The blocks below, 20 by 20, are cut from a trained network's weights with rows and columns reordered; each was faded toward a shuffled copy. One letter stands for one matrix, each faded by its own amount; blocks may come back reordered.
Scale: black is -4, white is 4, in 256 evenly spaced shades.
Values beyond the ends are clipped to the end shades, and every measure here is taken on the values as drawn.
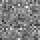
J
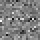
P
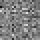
P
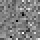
J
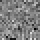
J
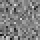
P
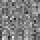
P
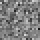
P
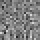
P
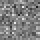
P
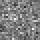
J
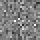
J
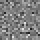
P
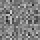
P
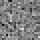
J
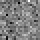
J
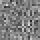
P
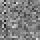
P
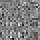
P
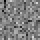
J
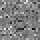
P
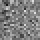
P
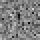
J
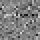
P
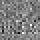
P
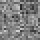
P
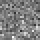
J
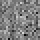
J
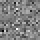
P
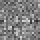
P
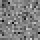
J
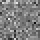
J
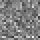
P
